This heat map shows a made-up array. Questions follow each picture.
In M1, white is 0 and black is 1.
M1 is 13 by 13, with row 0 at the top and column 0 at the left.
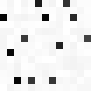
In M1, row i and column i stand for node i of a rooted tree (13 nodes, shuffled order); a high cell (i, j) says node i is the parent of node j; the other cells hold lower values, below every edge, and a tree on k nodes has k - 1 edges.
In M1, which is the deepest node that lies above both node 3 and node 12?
5
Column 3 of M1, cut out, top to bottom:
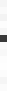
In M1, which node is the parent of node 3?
5
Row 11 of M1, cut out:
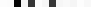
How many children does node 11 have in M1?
3
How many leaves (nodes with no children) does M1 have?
7
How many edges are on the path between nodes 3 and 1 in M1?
6
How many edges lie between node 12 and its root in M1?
4
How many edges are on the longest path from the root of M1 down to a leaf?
4
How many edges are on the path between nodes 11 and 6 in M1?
2
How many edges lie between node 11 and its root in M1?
0
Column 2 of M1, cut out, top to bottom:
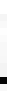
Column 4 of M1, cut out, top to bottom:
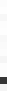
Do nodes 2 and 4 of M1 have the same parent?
yes
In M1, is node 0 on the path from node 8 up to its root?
no
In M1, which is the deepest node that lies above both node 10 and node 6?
2
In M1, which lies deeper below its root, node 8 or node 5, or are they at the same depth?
the same depth
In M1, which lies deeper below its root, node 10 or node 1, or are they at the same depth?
the same depth
